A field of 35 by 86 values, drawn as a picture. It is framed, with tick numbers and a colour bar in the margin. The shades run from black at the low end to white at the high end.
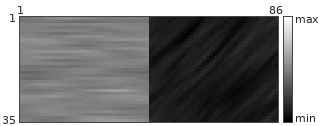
It is made of 1 by 2 panels. Panel 1,1: middling, streaked across, faint in contrast. Panel 1,2: very low, slanting up to the right, faint in contrast.
